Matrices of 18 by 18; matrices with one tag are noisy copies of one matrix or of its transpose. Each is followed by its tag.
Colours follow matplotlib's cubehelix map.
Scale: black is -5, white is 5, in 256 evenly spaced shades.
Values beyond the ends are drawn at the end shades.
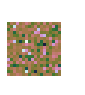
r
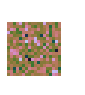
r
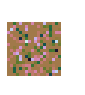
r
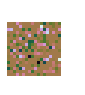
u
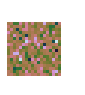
r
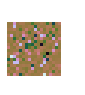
u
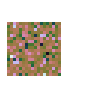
u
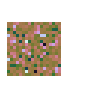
r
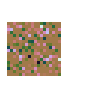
u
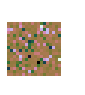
u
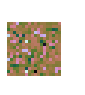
r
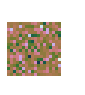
u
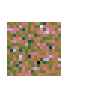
u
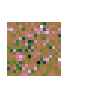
u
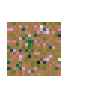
u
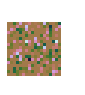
r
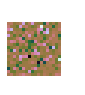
u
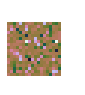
r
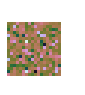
r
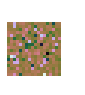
u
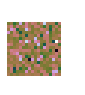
r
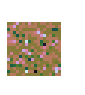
r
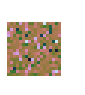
r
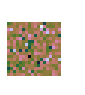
u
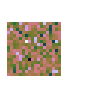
r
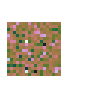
r
